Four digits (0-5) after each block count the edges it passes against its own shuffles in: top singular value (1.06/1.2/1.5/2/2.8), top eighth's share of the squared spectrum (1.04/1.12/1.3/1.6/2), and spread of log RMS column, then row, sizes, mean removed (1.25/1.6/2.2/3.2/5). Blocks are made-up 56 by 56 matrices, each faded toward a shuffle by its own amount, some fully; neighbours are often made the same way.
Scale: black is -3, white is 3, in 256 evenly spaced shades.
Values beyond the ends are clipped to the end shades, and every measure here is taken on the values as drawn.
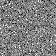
0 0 0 0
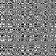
4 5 3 4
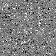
2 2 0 1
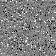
2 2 0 1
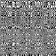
4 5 3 3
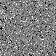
0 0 0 0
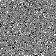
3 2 0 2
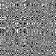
4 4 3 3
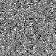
3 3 1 1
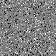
1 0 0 0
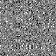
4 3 2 2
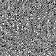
3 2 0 0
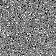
0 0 0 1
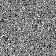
1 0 0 0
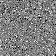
2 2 0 0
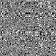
4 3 2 2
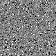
2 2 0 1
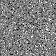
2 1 0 0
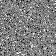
0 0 0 0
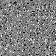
2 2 1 0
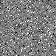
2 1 0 0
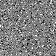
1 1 0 0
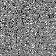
2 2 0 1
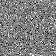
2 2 0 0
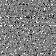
1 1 0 2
